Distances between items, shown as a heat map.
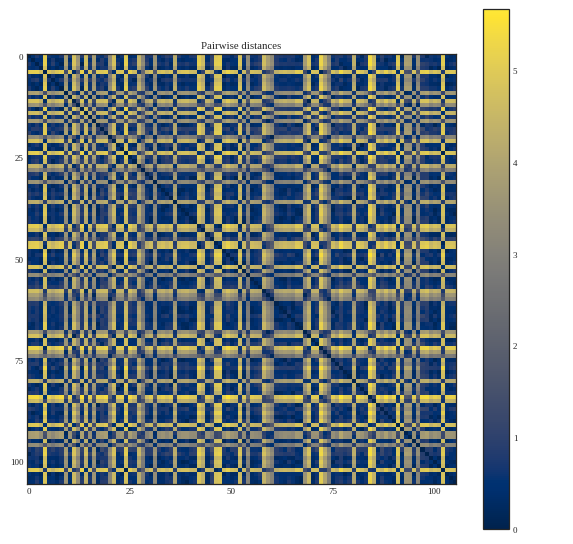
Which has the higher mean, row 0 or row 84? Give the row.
84
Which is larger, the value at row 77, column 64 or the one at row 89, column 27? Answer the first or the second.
the second
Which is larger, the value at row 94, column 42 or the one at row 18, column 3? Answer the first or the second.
the first
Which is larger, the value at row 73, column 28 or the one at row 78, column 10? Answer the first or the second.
the first
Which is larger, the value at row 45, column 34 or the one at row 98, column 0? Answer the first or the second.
the first
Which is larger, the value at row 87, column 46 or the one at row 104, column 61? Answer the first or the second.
the first
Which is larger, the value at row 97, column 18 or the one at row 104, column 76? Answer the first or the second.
the first
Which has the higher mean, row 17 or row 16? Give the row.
16
